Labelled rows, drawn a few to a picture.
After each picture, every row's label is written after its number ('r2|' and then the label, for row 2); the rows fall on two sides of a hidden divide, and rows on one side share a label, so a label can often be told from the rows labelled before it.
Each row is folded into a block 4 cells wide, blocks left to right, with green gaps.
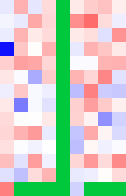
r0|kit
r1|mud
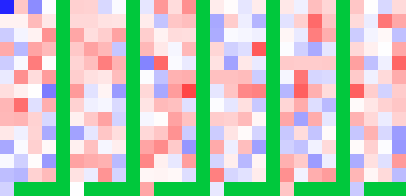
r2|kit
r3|kit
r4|kit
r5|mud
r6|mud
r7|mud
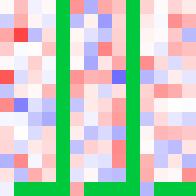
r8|mud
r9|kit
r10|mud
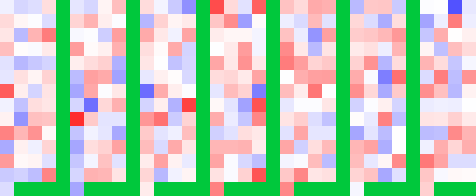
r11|kit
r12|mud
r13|mud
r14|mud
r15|mud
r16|kit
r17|kit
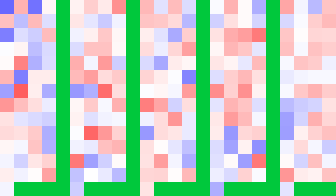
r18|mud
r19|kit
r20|mud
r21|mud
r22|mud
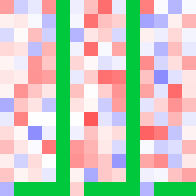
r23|mud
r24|mud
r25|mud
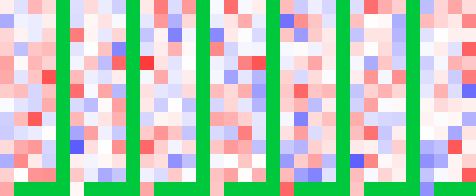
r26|mud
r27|kit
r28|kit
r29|mud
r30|mud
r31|mud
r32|mud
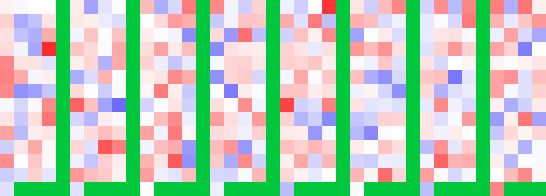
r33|kit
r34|mud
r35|mud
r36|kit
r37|mud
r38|mud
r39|kit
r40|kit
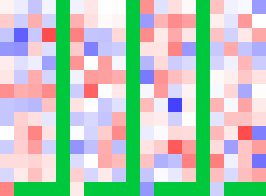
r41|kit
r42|mud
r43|mud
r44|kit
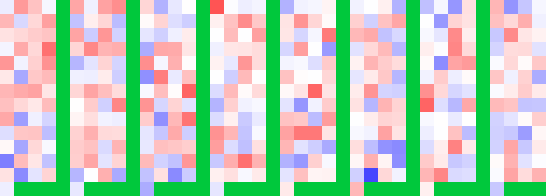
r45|mud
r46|mud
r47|kit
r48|mud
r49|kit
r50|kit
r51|kit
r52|mud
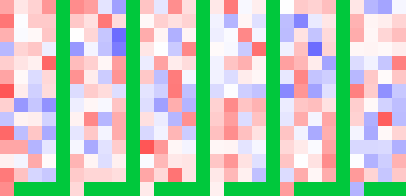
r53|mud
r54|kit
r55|mud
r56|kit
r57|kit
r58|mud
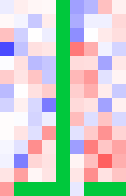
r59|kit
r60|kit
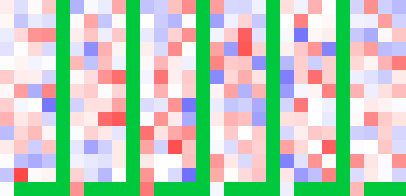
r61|kit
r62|kit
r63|kit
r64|mud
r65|mud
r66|kit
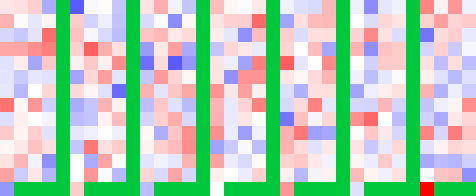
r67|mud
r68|kit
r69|kit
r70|mud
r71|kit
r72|mud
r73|kit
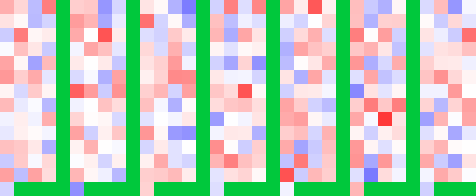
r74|mud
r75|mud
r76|mud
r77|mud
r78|mud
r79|kit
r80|kit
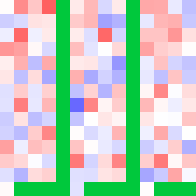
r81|mud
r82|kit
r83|mud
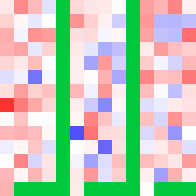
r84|mud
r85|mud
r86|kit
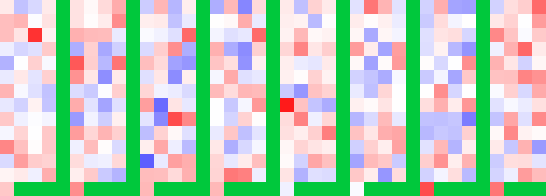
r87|mud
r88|kit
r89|kit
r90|kit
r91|mud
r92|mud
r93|kit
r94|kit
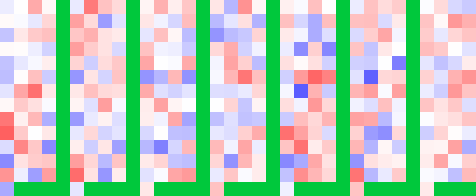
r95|mud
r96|mud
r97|mud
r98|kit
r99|kit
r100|mud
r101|mud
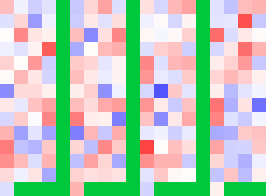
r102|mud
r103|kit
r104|kit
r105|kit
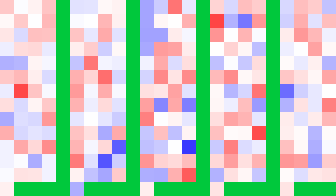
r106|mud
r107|mud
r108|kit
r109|kit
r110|kit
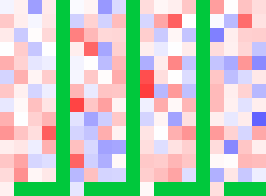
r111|kit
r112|kit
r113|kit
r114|mud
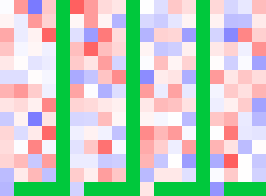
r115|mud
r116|mud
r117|kit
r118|mud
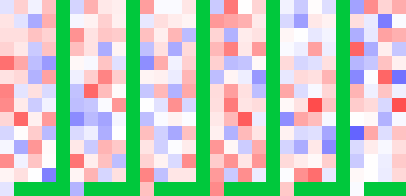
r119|kit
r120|mud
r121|mud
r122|mud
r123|kit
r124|mud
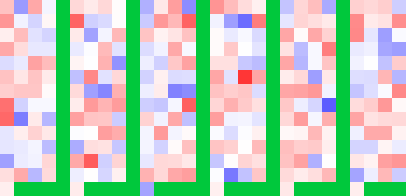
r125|mud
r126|kit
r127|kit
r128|mud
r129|mud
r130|kit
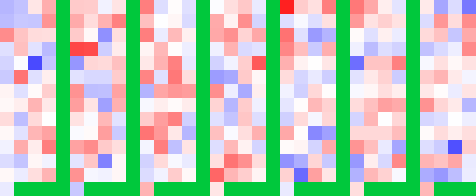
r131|kit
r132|mud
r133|mud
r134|mud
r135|mud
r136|mud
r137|kit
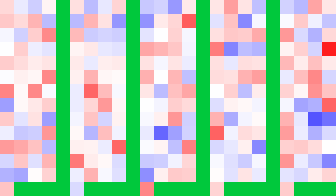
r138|mud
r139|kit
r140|kit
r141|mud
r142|mud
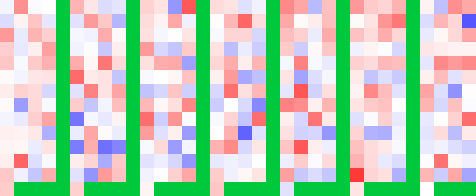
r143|mud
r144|mud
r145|mud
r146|mud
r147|mud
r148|mud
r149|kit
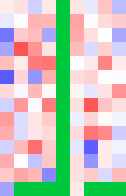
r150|kit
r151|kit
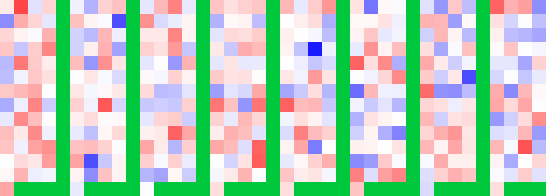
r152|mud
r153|kit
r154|kit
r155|kit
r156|mud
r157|mud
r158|kit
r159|kit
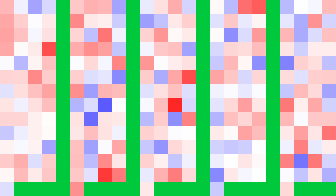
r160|mud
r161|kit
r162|kit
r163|kit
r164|kit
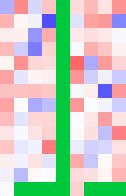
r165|mud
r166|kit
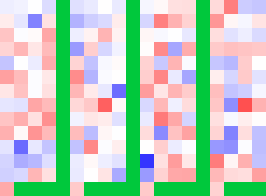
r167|kit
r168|kit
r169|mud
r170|kit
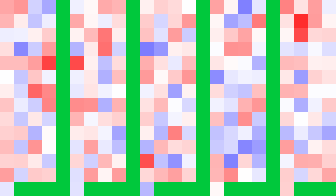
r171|mud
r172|kit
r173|kit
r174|kit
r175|mud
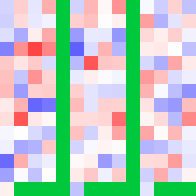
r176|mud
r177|kit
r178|kit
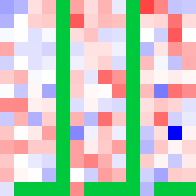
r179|kit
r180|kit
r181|mud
